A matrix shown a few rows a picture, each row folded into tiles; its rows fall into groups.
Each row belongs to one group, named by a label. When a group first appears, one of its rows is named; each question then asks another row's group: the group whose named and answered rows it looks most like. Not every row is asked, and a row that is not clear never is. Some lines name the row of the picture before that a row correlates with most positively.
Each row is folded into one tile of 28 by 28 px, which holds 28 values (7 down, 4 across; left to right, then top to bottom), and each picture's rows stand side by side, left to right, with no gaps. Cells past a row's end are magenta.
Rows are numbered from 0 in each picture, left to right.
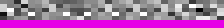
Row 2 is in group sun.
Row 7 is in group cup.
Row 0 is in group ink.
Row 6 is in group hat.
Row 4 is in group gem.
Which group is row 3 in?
gem
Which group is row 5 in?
gem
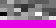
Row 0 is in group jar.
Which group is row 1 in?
sun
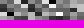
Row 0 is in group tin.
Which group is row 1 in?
tin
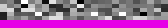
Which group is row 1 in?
ink
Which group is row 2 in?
tin
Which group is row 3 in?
sun
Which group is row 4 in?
sun
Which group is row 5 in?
jar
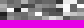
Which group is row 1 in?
sun
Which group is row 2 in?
hat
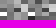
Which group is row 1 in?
gem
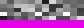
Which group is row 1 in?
ink
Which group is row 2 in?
sun
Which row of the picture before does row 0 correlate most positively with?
1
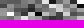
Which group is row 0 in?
sun
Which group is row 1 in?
tin
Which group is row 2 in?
ink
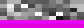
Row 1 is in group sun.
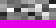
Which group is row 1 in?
hat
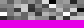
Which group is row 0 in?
gem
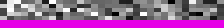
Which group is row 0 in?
hat
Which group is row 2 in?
ink
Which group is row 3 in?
sun
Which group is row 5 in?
gem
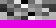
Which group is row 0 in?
tin
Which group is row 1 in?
jar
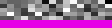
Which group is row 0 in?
sun
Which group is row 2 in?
hat
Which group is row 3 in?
tin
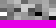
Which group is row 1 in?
cup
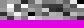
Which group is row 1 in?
jar
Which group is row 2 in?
tin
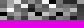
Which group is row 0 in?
hat
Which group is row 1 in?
tin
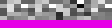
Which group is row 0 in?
hat
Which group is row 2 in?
ink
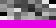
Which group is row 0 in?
jar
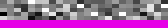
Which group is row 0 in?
jar
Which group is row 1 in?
cup
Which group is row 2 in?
hat
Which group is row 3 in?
sun
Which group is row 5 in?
hat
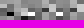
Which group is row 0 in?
cup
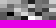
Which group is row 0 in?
cup
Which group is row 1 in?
cup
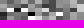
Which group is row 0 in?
ink
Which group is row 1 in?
jar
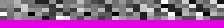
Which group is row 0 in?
gem
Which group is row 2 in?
cup
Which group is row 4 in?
jar
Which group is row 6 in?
tin
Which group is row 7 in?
tin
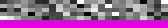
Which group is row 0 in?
cup
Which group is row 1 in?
jar
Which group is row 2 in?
ink
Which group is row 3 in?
hat
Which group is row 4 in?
gem
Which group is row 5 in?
cup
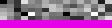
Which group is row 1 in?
gem
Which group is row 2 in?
cup
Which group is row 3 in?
ink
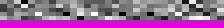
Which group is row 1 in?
sun
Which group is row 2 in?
cup
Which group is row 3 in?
sun
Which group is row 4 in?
cup
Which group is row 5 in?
cup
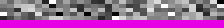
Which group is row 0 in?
gem
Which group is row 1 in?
ink
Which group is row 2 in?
jar
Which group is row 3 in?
jar
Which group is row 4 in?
jar
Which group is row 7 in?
tin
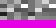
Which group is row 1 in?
hat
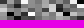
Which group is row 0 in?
cup
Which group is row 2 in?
tin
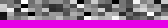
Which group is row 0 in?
ink
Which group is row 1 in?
jar
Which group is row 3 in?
jar
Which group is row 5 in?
ink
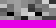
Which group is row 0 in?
cup
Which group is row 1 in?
tin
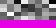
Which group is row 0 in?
ink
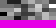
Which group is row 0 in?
jar
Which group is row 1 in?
hat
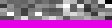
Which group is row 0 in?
sun
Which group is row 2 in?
hat
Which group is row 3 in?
tin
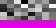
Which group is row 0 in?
tin
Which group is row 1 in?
hat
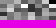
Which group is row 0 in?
hat
